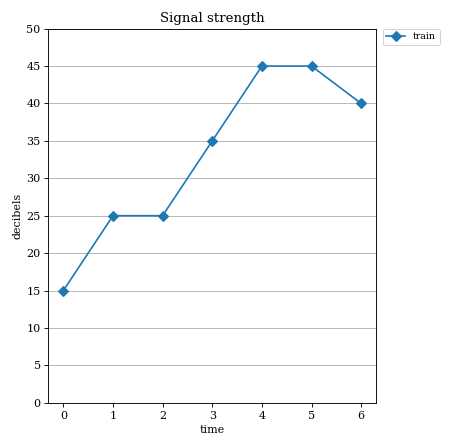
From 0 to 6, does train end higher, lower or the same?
higher
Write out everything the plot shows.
Title: Signal strength
x-axis: time, ticks 0 1 2 3 4 5 6
y-axis: decibels, ticks 0 5 10 15 20 25 30 35 40 45 50
Legend: train
Values:
train: 15 25 25 35 45 45 40
